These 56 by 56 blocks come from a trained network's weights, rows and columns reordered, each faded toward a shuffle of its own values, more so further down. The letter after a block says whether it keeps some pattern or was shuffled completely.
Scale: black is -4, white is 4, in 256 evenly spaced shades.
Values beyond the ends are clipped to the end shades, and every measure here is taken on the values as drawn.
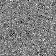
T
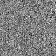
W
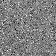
T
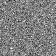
T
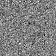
W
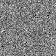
W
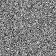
T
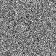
T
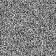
W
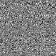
W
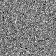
T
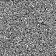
T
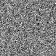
W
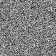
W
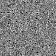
W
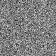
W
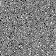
T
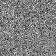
W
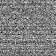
W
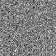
W
